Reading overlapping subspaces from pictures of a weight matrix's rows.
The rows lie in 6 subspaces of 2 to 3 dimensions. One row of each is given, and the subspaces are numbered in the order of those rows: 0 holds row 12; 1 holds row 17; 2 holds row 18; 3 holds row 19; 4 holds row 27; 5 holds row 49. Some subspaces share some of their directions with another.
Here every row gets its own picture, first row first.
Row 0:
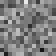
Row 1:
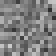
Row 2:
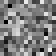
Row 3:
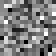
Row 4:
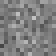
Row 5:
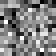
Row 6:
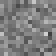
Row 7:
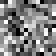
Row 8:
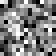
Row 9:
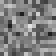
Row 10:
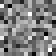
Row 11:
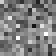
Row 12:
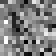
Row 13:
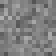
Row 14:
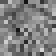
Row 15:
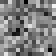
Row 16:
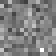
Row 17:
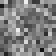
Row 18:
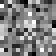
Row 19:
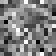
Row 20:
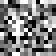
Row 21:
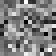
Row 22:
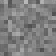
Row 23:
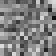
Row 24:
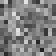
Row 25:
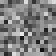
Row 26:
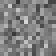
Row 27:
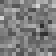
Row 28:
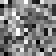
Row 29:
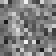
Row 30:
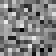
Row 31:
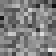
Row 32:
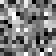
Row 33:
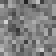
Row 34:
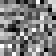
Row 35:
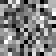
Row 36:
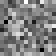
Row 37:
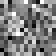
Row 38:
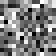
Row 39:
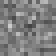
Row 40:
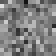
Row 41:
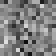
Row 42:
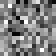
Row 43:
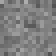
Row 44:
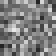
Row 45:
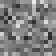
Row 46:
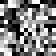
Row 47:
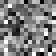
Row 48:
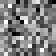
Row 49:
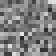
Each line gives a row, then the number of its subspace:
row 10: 2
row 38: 4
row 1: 5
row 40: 2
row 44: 5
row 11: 4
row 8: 4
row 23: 5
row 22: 0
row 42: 3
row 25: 5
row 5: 4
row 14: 3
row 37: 2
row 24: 1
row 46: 4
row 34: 5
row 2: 2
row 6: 1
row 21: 1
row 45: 1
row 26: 3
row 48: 3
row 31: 4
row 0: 0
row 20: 1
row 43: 4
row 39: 0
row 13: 1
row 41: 0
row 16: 2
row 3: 2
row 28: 1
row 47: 2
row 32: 0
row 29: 0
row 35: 3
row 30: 2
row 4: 0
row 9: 0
